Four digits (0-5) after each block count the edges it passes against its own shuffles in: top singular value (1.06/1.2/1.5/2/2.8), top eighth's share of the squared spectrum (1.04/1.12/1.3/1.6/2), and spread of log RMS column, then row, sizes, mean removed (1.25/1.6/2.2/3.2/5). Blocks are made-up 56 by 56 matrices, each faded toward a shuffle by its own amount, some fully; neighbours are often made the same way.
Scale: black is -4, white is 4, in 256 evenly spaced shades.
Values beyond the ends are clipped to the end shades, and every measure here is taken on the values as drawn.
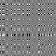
5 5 4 4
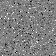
0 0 0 0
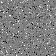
2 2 0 0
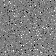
0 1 0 0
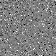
2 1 0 0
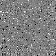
3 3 1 1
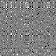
4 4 2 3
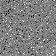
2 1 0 0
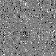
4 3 2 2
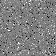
1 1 0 0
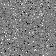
1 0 0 0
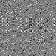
4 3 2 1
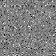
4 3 1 1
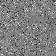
0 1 0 0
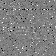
2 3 0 1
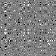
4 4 2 2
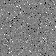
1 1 0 0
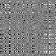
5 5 3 3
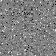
2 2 0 0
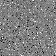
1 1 0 0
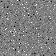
0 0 0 0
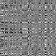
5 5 3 3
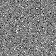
1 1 0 0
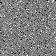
0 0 0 0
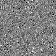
3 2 1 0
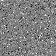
0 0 0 0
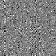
3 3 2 1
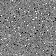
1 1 0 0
